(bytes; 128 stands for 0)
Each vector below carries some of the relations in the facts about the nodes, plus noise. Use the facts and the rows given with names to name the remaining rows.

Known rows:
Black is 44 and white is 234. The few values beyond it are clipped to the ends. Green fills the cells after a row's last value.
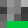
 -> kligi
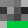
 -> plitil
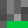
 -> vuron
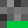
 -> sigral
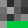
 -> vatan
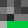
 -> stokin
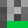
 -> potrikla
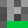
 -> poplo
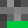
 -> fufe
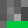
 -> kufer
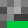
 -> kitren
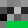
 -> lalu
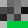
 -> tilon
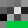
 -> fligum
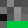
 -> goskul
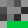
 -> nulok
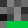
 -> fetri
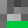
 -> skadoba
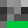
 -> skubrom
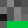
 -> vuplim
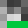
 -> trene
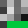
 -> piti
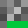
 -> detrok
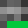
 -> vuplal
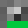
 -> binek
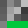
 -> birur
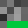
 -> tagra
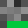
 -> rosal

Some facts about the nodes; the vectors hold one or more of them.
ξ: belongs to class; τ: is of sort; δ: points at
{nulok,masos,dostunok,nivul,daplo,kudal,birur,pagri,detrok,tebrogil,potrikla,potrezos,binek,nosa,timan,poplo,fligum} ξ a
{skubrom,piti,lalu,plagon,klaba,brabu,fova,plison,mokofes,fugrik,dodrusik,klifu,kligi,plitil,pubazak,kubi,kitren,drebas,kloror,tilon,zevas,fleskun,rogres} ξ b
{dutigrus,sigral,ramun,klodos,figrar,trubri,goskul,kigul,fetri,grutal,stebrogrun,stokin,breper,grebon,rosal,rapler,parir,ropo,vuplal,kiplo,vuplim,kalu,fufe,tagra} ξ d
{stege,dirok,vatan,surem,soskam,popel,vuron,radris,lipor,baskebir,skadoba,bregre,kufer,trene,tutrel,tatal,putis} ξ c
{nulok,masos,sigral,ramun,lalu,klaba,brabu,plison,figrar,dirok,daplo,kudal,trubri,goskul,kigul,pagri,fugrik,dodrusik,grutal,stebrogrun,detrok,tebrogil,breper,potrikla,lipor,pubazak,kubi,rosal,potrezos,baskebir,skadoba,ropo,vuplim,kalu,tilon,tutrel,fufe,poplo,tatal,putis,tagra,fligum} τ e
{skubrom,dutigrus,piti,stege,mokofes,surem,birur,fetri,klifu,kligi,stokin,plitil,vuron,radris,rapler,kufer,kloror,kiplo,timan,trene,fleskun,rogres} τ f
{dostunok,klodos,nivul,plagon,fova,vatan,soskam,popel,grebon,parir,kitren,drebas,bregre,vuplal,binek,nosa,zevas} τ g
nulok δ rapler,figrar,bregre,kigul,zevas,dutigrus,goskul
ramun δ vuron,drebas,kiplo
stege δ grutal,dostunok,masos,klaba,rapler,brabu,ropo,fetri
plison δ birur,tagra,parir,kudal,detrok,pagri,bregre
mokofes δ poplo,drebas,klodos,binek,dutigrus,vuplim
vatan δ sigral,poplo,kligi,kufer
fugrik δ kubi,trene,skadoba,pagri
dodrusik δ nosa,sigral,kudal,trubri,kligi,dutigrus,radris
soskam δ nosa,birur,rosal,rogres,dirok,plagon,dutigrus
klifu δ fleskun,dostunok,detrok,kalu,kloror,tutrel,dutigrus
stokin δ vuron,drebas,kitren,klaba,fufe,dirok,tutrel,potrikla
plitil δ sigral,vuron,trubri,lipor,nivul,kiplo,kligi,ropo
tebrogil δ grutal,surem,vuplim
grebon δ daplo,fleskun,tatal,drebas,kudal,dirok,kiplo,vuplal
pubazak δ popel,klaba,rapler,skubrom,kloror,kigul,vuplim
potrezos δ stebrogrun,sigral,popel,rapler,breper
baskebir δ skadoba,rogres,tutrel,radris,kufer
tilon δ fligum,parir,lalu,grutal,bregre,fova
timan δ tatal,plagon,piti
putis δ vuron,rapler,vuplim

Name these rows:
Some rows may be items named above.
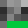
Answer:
skubrom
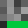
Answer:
tatal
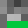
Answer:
skadoba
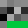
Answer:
lalu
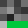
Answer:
stokin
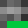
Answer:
vuplal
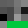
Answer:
surem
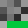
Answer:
nulok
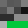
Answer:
stege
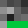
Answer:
grebon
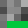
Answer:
rogres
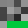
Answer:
potrezos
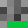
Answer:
dodrusik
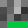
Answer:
zevas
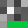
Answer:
timan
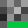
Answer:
masos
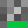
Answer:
detrok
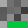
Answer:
plison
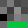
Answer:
grutal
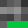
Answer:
klodos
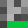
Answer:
daplo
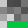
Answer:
fugrik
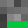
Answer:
tutrel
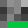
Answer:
kloror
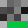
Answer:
tilon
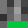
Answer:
bregre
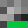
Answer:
plagon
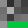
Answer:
soskam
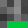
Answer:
popel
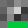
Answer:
dostunok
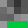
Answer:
baskebir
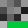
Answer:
tebrogil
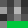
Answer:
parir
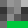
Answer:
kloror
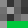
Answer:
vatan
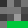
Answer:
dutigrus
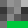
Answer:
kloror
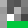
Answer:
kubi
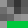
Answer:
baskebir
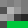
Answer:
plagon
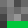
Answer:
dirok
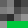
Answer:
ramun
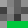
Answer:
dodrusik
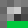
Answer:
nosa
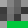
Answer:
pubazak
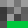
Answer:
klaba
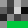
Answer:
fova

